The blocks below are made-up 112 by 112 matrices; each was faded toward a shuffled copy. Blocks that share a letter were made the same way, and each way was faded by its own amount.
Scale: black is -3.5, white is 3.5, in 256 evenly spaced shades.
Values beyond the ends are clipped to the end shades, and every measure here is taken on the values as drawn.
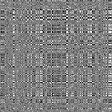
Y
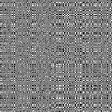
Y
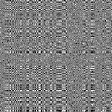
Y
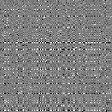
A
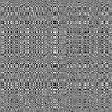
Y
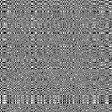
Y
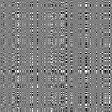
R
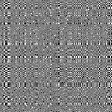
Y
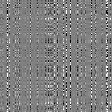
R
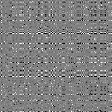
A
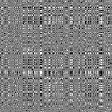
Y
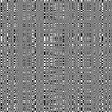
R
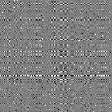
A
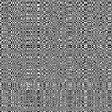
Y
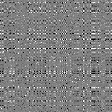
A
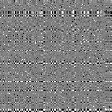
A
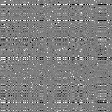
A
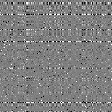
A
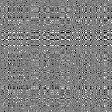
A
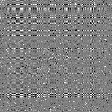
A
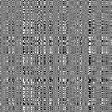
R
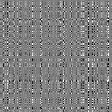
R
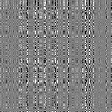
R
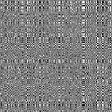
Y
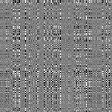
R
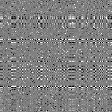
A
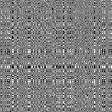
Y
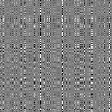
R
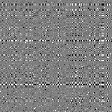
A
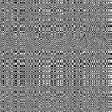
Y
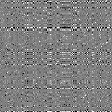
A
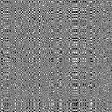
Y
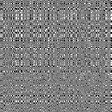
Y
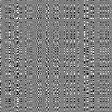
R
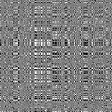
Y
